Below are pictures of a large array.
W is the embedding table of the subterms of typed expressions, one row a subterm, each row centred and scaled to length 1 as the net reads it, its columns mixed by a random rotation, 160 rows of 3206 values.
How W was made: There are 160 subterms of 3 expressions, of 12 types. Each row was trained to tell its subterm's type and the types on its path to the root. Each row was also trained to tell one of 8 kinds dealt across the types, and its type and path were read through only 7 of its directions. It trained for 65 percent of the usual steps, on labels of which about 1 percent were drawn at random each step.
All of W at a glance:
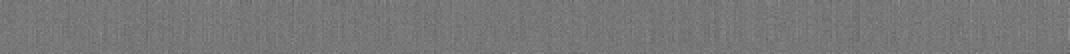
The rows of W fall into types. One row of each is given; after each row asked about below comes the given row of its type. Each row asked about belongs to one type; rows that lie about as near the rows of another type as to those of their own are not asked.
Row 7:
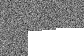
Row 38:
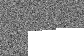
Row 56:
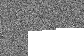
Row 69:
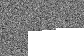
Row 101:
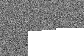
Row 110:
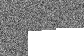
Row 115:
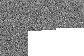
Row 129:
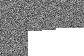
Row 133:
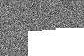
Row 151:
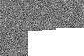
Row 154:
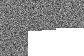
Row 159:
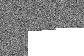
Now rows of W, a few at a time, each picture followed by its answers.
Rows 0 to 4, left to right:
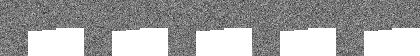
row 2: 56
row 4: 129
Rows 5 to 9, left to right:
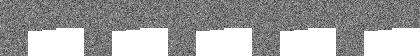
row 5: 56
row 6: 7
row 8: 69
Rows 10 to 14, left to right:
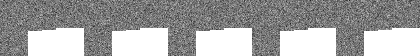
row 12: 69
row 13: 38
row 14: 7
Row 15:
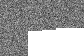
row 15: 7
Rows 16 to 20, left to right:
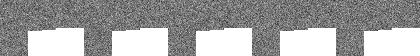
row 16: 133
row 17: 101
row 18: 101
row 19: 151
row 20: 159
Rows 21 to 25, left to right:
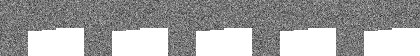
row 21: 38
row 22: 38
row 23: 69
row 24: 115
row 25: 38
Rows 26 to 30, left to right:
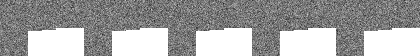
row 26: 69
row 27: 7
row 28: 154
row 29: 154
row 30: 129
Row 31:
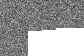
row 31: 56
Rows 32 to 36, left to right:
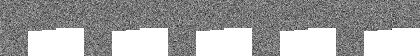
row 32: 56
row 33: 69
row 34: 38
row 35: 151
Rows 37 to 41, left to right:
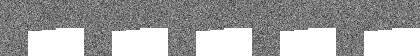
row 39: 7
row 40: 129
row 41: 101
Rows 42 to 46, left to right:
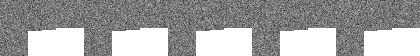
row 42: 151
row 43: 159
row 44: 69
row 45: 56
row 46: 101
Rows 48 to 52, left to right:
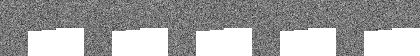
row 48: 154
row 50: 7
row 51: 154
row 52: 69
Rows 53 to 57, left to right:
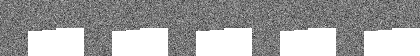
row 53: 159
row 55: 154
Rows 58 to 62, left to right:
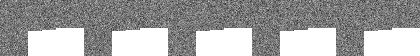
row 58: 133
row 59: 101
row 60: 56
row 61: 129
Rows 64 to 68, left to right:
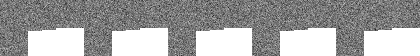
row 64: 7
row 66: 38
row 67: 151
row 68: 69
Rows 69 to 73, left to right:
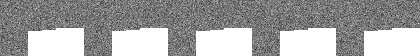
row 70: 38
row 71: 133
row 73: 151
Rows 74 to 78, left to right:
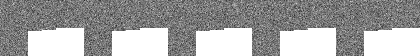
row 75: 154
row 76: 154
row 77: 69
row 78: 159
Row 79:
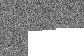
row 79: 7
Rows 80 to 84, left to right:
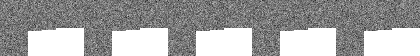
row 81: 56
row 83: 56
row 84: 154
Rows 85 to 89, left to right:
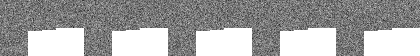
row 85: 151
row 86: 69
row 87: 38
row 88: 56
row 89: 115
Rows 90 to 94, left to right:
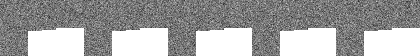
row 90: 38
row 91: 69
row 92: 154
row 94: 69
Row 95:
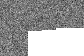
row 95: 56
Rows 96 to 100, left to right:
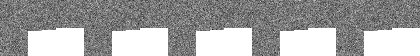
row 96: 110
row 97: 101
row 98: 38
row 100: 110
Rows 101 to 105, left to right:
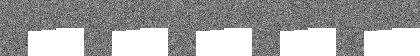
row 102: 101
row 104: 56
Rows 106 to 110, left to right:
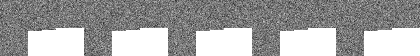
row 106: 69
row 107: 129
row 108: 7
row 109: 7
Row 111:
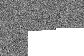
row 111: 110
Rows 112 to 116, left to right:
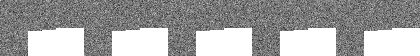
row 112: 133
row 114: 115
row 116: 101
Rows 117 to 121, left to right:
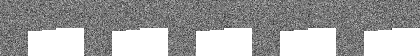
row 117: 38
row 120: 154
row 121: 101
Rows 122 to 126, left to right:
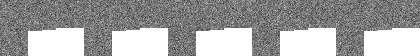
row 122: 133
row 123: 7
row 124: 115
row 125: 38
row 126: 101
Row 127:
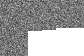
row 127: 129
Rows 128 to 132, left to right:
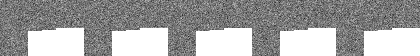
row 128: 159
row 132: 110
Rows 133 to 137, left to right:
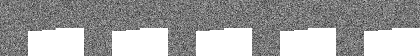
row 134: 133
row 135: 154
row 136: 129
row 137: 129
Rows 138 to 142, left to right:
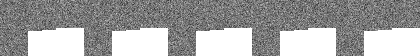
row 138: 159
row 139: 38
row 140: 154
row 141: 151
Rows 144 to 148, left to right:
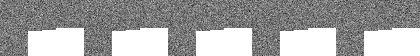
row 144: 129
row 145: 115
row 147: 115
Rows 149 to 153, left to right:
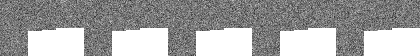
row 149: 159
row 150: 56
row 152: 56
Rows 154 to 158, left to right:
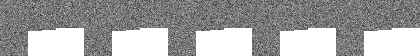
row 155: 7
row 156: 151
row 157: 129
